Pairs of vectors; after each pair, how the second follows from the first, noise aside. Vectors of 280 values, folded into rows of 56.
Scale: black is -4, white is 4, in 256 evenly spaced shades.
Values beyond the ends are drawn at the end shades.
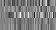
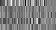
wrapped around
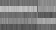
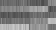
wrapped around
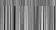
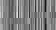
wrapped around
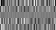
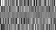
negated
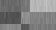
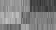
negated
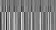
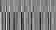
negated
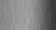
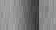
wrapped around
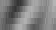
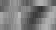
wrapped around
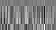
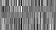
wrapped around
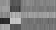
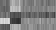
negated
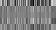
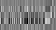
wrapped around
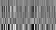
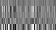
negated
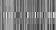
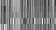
wrapped around
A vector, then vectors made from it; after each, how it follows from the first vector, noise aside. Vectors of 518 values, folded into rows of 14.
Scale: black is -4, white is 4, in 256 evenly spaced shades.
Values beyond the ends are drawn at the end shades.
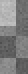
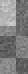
copied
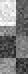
scaled up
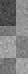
negated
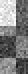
scaled up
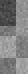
negated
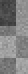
negated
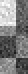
scaled up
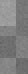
shrunk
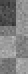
negated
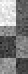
scaled up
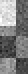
scaled up
